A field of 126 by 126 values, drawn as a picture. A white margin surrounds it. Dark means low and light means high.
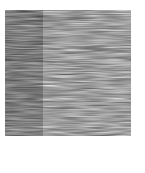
The grain runs across in streaks. The histogram is bell-shaped. A vertical seam about 30% of the way across splits the table, and the right part is higher. Overall the values sit about 60% of the way up the scale.
